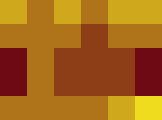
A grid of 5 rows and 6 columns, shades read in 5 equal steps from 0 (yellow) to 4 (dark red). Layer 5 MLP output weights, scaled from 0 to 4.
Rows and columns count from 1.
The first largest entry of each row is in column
2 4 1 1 1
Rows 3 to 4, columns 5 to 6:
3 4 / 3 4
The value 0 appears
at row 5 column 6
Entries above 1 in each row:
2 6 6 6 4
